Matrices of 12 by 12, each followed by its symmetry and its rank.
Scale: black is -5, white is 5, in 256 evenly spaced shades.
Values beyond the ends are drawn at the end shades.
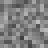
antisymmetric, full rank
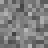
neither, full rank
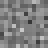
antisymmetric, full rank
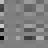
neither, rank one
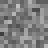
neither, full rank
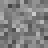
neither, full rank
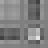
symmetric, rank one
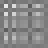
symmetric, rank one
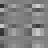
neither, rank one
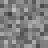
antisymmetric, full rank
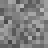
antisymmetric, full rank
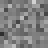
antisymmetric, full rank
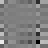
neither, rank one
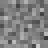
antisymmetric, full rank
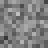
neither, full rank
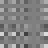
neither, rank one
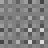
symmetric, rank one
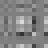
symmetric, rank one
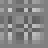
symmetric, rank one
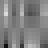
neither, rank one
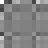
symmetric, rank one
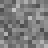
neither, full rank
